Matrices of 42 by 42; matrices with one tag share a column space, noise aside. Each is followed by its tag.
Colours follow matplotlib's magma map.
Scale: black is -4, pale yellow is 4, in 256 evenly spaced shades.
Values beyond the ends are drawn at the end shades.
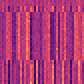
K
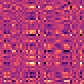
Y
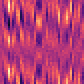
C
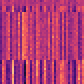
K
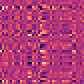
Y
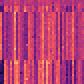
K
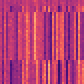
K
